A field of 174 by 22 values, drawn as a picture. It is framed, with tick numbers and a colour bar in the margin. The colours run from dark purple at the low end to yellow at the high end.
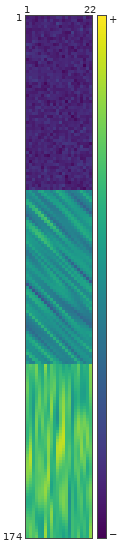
The table splits into 3 rows of 1 panel. Panel 1,1: very low, fine-grained, faint in contrast. Panel 2,1: middling, slanting down to the right. Panel 3,1: high, streaked downward.
